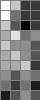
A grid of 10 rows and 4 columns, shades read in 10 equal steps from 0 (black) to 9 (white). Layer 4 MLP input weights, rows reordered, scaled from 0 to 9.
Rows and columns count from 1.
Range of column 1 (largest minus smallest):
8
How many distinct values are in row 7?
3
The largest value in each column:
9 8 7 5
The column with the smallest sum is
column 4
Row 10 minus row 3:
-6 0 5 1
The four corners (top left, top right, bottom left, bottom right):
9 2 1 3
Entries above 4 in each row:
2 1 1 3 3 3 3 2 0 1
